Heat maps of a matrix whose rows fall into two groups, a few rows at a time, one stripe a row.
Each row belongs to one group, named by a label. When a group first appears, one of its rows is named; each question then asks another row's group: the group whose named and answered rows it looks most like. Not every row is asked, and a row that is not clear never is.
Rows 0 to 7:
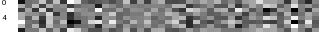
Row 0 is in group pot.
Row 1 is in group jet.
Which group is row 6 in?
jet
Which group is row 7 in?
pot
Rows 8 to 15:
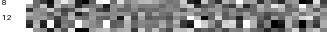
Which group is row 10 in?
pot
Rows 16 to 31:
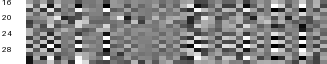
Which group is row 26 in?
jet
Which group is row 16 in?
jet
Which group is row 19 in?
jet
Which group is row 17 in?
jet
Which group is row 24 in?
jet
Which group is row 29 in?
pot
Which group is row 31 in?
pot
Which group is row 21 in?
pot
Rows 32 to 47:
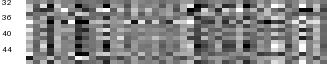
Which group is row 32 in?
jet
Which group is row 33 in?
jet
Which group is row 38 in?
jet
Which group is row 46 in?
pot
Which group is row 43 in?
jet
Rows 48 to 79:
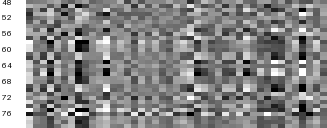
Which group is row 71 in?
jet
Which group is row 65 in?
jet
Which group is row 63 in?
jet
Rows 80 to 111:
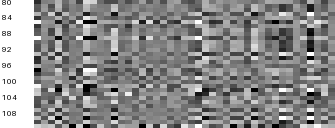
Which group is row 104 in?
pot
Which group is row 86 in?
pot
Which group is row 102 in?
jet
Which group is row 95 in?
pot
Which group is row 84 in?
pot
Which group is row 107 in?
jet
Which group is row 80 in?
pot
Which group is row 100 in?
pot
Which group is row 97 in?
pot
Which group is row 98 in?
pot
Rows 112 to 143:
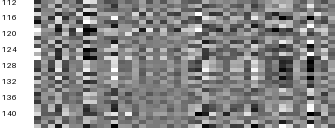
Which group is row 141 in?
pot
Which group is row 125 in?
jet
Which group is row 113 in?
jet
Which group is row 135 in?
pot
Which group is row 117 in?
pot
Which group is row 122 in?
jet
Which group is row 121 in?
pot
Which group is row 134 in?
jet
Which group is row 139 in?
jet
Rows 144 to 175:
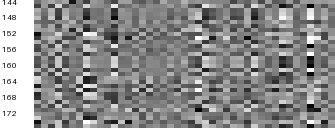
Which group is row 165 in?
pot
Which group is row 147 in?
jet
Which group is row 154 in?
jet
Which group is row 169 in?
jet
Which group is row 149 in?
pot
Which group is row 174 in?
pot
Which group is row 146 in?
jet
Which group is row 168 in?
pot
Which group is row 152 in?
pot
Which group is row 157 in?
jet
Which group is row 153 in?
pot
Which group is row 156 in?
pot
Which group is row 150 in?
jet
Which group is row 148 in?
jet
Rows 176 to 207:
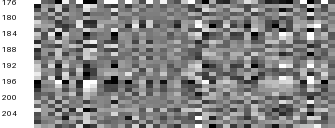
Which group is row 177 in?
pot
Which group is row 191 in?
jet
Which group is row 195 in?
jet
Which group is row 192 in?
jet
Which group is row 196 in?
pot
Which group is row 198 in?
pot
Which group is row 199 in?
pot
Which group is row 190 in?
pot
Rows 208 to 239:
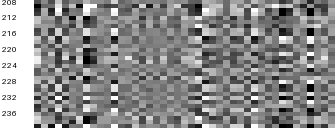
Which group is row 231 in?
jet
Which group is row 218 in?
jet
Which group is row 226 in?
pot
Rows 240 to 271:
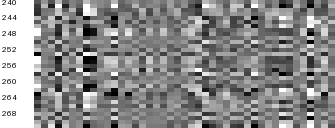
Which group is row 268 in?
jet
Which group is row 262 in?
jet
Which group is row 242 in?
pot
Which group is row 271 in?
jet
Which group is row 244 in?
jet
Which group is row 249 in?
jet
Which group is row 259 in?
jet
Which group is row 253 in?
pot
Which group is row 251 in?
jet
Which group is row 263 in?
pot
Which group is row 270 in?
jet
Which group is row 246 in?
jet
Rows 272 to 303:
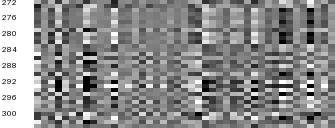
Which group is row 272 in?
jet
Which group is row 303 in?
jet
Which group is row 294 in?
jet
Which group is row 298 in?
jet
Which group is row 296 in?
jet
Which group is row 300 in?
pot
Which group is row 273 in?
pot
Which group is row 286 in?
pot
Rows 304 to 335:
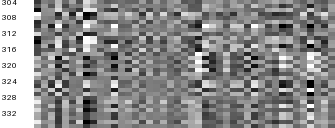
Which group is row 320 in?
jet
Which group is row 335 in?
jet
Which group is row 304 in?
pot
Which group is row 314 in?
pot
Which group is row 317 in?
pot
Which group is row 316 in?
pot
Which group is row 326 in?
jet
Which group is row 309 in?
pot
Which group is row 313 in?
pot
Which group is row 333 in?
jet
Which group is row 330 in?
jet
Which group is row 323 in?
jet
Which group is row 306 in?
pot
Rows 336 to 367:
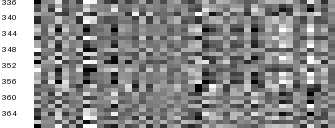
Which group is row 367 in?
pot
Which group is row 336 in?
pot
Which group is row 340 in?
pot
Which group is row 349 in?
pot
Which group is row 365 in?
pot
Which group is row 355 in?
jet
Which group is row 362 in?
jet
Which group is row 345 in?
pot
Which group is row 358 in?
pot
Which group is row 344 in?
jet
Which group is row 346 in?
jet
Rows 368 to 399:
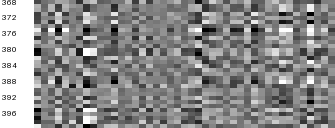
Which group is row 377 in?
pot
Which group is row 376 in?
jet
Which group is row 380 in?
pot
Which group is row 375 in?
jet
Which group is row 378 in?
jet
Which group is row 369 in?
jet
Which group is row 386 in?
pot
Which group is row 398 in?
pot
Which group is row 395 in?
pot
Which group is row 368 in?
pot
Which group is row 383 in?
jet
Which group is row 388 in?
jet
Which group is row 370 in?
jet
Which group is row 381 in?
pot
